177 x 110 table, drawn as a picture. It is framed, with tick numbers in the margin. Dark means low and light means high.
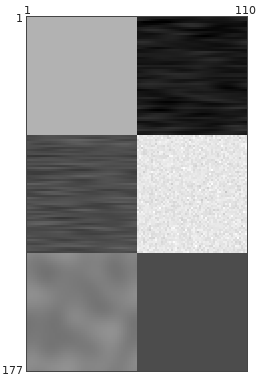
It is made of 3 by 2 panels. Panel 1,1: high, flat. Panel 1,2: very low, streaked across, faint in contrast. Panel 2,1: low, streaked across, faint in contrast. Panel 2,2: very high, fine-grained, faint in contrast. Panel 3,1: middling, smooth, faint in contrast. Panel 3,2: low, flat.
